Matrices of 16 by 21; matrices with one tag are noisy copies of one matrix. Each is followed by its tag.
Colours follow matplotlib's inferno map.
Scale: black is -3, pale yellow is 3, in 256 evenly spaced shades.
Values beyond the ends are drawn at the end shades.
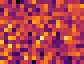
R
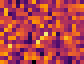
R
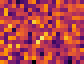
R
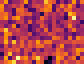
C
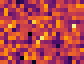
R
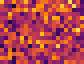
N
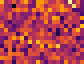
N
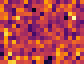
C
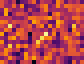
R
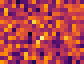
R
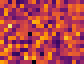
R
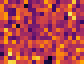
C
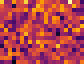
N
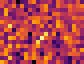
R
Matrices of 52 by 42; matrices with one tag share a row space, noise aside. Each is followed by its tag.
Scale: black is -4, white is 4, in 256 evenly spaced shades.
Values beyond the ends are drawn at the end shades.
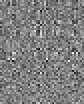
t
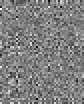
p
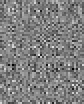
t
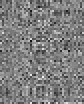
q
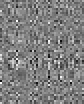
p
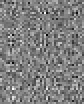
t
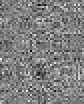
q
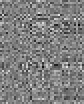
q
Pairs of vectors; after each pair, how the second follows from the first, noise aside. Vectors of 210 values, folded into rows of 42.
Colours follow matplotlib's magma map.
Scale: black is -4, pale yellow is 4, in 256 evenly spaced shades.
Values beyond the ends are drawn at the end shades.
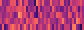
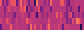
partly zeroed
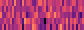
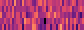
copied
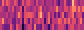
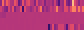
partly zeroed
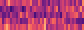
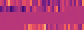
partly zeroed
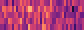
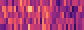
copied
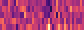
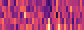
copied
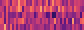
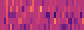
partly zeroed
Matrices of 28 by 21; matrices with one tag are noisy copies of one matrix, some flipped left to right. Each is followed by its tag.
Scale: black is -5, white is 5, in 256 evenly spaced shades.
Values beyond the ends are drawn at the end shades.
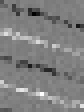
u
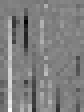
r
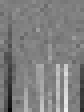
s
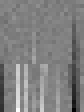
s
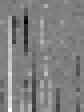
r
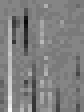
r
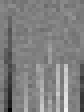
s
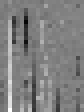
r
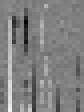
r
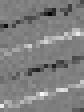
u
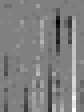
r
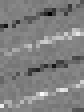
u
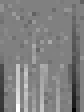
s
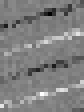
u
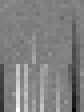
s
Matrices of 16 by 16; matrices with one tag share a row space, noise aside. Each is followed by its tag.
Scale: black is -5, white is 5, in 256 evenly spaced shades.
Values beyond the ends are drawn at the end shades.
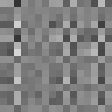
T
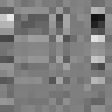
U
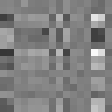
U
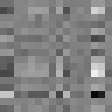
U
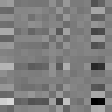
U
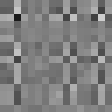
T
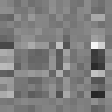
U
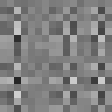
T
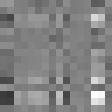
U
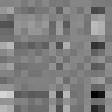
U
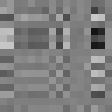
U
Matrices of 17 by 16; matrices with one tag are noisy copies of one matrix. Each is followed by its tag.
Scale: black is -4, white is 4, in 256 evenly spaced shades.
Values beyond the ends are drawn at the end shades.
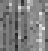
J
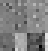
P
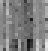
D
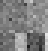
P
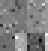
P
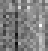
J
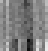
D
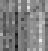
J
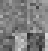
P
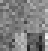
P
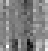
D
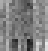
D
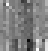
D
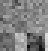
P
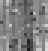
D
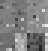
P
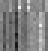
J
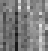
J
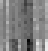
D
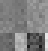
P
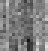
D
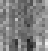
D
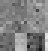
P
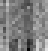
D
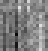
J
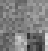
P
